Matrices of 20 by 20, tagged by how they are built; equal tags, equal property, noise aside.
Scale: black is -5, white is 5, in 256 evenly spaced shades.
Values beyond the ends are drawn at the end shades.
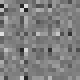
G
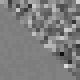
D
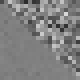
D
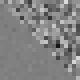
D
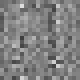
G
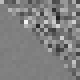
D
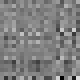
G
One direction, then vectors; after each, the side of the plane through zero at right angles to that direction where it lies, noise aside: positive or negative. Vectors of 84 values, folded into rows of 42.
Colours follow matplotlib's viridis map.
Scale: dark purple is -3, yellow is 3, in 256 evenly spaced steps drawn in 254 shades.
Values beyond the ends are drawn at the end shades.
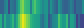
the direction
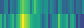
positive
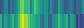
positive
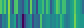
negative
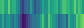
negative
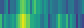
positive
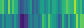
negative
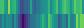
negative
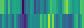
negative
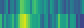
positive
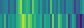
positive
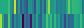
negative
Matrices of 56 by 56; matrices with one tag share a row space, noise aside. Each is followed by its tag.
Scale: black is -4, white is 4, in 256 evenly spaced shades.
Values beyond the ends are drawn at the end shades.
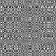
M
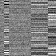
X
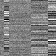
X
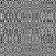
M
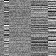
X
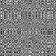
M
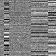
X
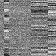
X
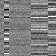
X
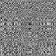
M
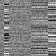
X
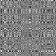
M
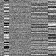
X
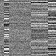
X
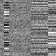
X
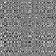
M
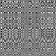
M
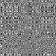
M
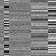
X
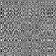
M
